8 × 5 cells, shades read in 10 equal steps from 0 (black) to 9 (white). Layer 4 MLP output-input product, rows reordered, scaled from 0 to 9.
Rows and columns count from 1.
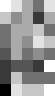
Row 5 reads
3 6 4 5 4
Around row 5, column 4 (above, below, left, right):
8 2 4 4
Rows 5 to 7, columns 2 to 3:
6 4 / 3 3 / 7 4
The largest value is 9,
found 3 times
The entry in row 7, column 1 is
2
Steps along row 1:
down down down up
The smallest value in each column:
0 3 3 2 4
